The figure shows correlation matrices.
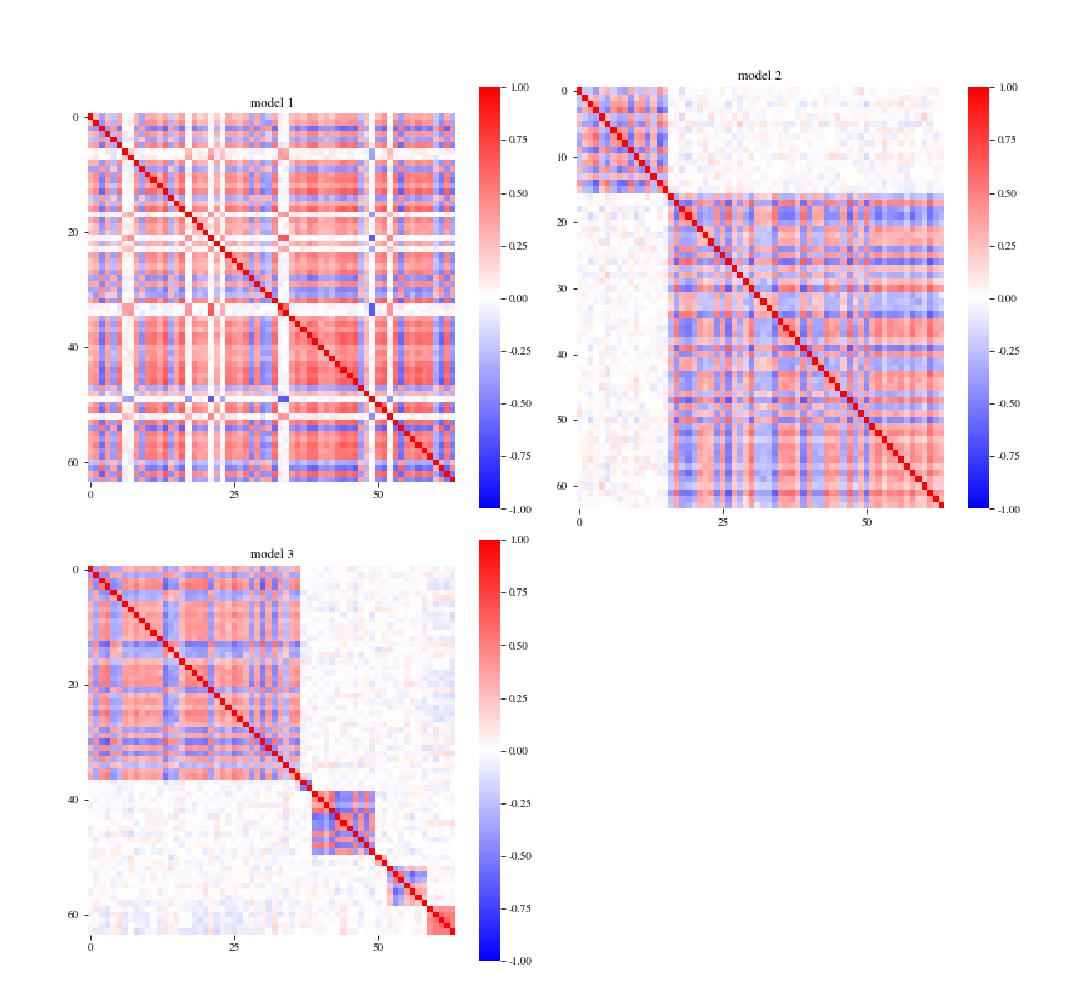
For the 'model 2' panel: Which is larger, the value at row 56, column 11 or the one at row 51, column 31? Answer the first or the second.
the first
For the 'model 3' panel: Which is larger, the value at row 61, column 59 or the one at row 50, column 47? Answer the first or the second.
the first
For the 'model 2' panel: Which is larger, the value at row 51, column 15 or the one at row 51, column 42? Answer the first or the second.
the first
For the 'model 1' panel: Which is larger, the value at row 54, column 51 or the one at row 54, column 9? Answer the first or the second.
the second
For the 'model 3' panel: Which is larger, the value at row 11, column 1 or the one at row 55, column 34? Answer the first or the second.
the second
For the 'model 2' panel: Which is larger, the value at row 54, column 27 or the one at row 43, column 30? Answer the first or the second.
the second
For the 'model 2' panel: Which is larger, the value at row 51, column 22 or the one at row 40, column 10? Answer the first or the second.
the first
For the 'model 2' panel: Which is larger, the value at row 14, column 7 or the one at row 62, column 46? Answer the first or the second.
the second
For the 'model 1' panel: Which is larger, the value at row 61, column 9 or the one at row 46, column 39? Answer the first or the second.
the second
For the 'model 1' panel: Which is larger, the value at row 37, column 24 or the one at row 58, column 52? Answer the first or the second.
the first
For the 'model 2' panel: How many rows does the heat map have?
64
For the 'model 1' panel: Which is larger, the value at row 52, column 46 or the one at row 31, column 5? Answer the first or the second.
the first
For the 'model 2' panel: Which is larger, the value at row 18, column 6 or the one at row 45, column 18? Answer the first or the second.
the first
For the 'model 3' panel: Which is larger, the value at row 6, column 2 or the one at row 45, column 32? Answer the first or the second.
the first
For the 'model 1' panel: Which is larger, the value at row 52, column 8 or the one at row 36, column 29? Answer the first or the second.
the second
